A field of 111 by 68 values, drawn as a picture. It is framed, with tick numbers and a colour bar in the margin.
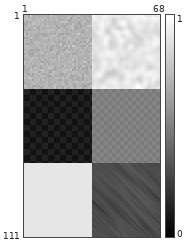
The table splits into 3 rows of 2 panels. Panel 1,1: high, fine-grained, faint in contrast. Panel 1,2: very high, blotchy, faint in contrast. Panel 2,1: very low, checkered, faint in contrast. Panel 2,2: middling, checkered, faint in contrast. Panel 3,1: very high, flat. Panel 3,2: low, slanting down to the right, faint in contrast.
